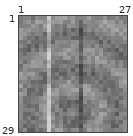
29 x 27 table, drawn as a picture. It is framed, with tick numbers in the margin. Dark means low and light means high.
Rings: centred on the bottom middle. Average level on the scale: 50%. Slope: none. Odd lines: columns 8 and 16.
